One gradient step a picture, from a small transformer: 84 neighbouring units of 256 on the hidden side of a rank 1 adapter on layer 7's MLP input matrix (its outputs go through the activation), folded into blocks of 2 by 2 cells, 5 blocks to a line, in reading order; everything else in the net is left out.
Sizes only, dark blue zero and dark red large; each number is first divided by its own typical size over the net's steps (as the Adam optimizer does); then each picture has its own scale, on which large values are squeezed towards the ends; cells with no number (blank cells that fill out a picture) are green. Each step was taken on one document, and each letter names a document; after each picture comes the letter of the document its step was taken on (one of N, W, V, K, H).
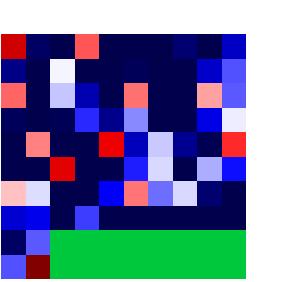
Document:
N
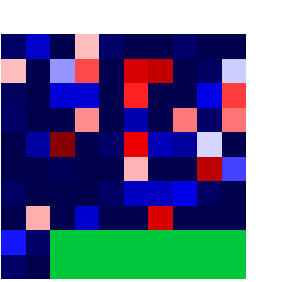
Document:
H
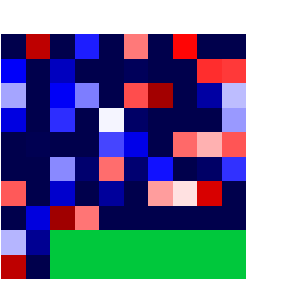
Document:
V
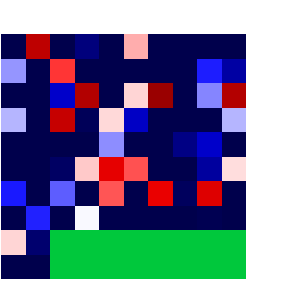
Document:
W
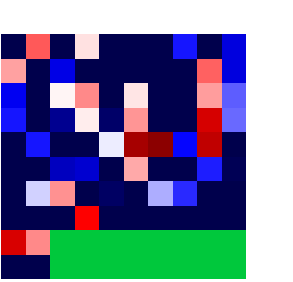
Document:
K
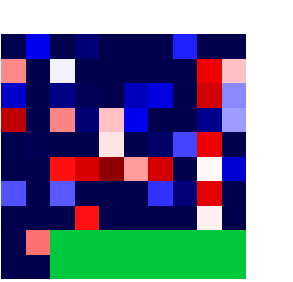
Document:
W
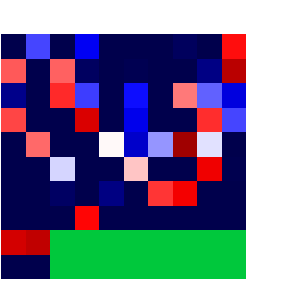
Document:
K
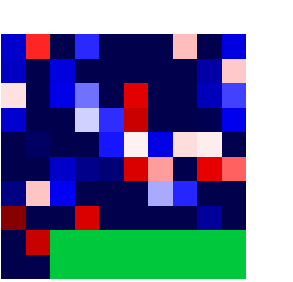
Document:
K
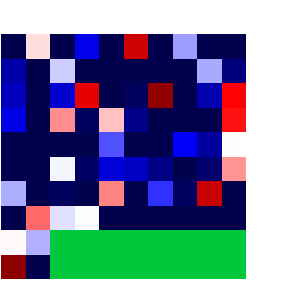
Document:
V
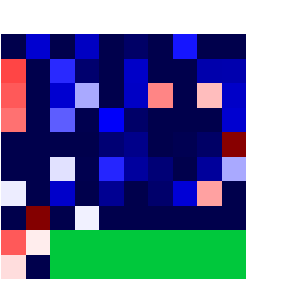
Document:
V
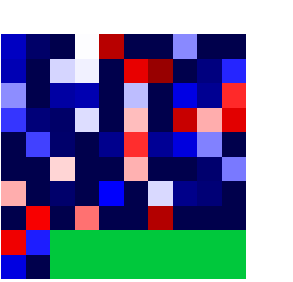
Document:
H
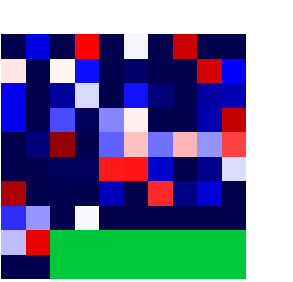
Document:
V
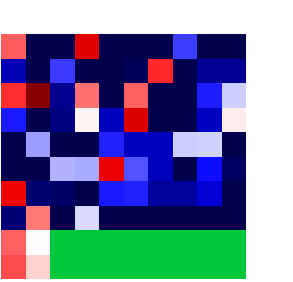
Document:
N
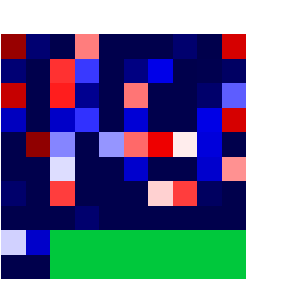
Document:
H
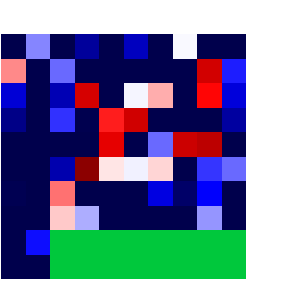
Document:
W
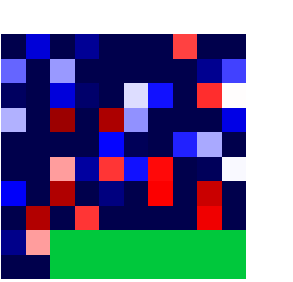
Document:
W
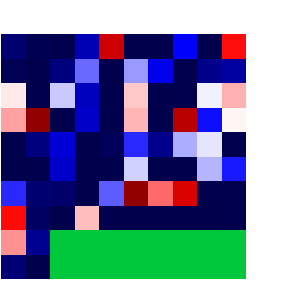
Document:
H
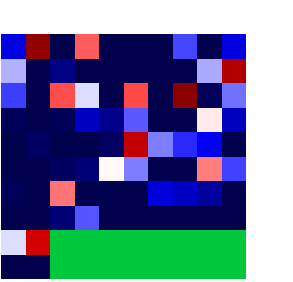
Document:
K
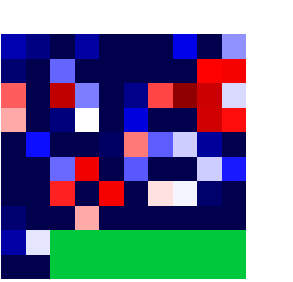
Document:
K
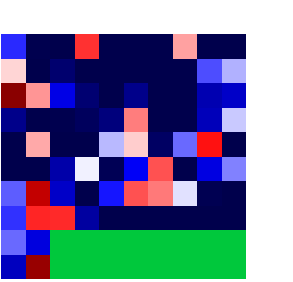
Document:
N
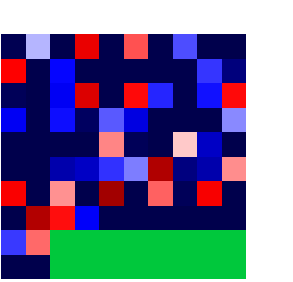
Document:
W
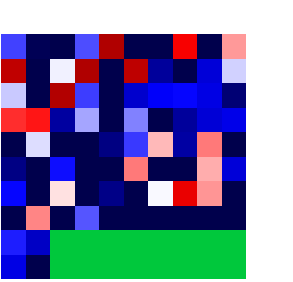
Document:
H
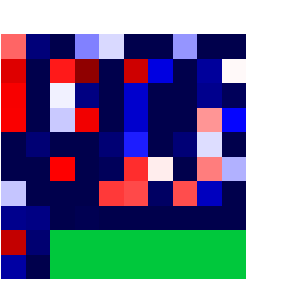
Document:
H
